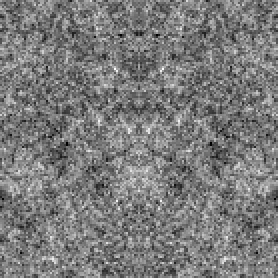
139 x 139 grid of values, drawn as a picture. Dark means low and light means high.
Odd rows or columns: none. Mirror symmetry: left to right. Average level on the scale: 50%. Histogram: bell-shaped.
